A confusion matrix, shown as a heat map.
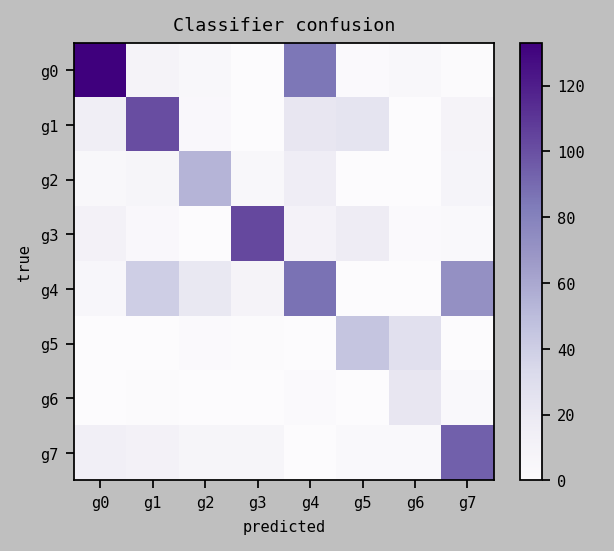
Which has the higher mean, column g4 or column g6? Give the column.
g4
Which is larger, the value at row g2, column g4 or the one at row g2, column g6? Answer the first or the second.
the first
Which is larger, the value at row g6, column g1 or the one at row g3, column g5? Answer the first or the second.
the second
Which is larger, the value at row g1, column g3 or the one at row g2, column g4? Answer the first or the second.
the second
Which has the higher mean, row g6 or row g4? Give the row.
g4
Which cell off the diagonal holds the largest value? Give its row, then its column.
g0, g4
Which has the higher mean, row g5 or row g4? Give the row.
g4
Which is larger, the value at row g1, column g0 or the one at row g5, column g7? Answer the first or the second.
the first
